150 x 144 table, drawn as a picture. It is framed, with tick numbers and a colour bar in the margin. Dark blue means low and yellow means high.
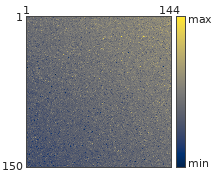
No regular stripes run through it. The ninth with the lowest average is the bottom left. The grain is fine, like static. There is an overall slope up to the top right.
